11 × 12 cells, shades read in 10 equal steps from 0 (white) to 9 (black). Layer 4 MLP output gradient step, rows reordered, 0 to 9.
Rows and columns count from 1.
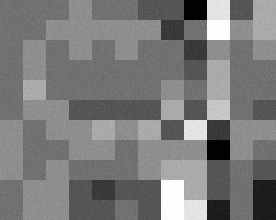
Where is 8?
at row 10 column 12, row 11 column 10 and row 11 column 12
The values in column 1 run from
4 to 5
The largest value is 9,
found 2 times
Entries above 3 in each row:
10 10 12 11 10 10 9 12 10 10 10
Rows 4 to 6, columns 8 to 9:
5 6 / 4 5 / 3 6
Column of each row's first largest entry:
9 8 9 9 1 4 10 10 10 12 10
